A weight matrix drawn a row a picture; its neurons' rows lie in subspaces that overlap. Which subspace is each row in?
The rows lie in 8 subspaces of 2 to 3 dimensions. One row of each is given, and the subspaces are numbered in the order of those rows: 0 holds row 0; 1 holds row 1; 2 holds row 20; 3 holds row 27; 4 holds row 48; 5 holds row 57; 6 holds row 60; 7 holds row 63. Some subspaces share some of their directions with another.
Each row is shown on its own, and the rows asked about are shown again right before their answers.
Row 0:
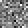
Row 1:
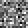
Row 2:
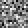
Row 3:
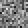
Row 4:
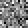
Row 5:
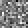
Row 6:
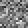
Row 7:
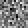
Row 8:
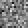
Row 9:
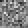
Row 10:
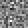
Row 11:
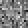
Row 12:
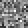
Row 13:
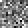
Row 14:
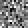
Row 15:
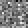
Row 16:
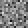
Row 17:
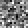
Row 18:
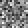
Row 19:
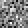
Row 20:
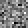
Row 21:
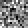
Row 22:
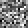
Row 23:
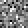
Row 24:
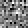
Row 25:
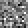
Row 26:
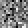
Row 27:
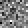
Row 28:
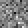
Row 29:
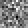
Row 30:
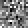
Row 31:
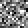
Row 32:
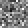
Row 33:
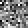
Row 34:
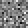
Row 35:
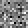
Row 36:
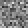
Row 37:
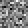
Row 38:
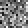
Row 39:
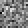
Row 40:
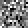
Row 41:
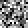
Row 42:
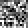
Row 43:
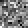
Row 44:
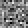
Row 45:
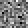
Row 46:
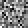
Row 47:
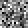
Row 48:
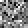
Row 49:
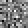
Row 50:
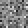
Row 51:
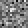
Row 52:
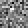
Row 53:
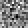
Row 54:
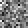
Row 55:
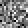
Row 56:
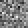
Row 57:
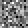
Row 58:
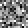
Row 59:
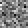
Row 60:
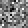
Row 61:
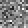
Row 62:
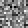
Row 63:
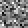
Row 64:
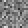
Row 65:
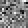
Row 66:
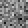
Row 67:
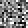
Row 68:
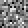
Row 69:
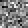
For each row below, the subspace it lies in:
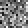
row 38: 3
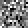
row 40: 6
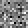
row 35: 1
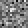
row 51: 6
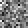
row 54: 7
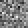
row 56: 4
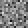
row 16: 3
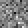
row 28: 0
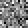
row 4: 3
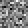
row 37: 0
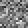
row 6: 0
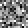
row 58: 5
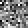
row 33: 7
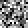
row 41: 6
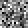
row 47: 6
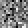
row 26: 0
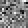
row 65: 5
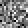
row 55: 5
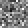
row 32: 6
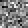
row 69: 4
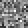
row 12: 0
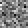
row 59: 7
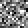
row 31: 5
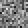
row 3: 5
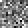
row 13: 0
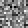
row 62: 7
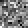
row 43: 4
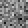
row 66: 3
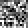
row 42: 2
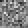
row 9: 4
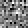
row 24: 2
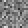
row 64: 1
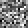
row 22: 6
